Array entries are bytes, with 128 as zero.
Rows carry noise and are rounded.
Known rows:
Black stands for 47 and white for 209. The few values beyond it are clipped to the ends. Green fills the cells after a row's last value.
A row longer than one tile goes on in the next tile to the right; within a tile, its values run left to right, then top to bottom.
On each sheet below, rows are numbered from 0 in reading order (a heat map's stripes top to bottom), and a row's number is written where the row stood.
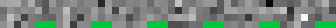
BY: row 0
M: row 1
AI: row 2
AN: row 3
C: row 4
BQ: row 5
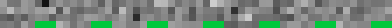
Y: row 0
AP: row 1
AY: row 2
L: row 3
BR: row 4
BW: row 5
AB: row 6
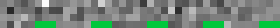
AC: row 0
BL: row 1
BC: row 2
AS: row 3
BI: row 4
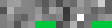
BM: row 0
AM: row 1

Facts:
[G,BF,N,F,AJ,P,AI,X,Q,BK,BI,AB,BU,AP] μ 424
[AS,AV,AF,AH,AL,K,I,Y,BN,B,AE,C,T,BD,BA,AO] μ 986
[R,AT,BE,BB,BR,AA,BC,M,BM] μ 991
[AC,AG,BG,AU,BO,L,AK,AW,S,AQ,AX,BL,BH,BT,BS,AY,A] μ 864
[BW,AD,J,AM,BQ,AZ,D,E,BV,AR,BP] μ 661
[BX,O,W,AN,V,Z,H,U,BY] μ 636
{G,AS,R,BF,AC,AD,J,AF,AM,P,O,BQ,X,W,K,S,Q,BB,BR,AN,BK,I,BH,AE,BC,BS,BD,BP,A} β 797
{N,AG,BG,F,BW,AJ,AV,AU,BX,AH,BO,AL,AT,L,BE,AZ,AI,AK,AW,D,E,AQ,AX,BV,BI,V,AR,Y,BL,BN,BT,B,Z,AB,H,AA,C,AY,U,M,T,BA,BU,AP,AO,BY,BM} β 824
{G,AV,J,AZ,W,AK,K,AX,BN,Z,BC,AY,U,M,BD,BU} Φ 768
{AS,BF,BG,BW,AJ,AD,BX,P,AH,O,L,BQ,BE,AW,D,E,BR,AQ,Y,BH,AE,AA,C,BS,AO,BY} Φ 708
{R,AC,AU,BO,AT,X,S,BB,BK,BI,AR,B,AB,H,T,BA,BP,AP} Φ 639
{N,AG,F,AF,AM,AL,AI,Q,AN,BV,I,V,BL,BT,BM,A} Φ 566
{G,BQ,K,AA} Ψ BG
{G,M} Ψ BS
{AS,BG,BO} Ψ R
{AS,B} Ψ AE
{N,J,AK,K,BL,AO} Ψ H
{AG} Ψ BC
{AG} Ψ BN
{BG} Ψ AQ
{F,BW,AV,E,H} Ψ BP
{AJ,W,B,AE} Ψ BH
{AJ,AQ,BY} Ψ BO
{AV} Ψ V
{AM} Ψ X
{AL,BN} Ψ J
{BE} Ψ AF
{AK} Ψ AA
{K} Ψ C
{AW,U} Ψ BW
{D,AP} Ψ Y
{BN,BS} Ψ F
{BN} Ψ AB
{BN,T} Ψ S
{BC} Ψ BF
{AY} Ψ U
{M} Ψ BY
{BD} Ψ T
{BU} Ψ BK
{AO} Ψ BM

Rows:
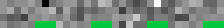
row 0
BA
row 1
AU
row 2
S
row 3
BV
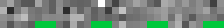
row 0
R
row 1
BS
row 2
AZ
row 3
AA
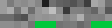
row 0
B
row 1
G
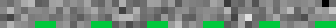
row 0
D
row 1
BE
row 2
W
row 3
AJ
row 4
J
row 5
T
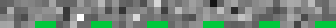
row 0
BU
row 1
AD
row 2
P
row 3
AL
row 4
O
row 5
BX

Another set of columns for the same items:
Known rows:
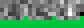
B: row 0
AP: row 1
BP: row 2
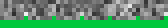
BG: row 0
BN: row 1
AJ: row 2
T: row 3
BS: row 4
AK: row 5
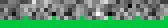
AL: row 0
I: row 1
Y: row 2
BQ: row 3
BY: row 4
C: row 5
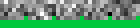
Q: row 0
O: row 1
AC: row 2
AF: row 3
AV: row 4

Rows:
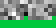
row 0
AN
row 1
BR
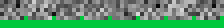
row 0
V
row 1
K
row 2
BU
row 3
AZ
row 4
AG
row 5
BX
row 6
BB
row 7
H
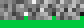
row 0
BO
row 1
BF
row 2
BD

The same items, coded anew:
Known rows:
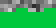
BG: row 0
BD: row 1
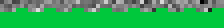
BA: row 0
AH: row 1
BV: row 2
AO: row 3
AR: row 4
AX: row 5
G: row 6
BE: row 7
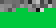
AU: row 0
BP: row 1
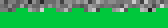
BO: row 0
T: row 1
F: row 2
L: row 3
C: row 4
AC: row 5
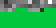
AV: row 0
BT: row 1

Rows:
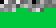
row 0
BQ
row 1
AA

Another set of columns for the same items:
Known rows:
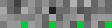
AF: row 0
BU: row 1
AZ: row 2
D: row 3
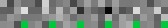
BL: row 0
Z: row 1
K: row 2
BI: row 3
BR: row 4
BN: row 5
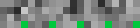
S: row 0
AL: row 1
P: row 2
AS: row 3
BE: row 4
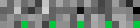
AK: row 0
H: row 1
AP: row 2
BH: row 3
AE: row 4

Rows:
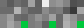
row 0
W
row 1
AT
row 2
AD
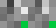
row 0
BM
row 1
M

